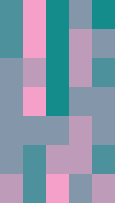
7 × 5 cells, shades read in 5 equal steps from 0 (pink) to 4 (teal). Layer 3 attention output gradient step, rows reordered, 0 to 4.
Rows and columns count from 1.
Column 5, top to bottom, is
4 2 3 2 2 3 1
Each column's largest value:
3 3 4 2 4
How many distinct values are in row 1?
4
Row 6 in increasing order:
1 1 2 3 3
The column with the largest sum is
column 3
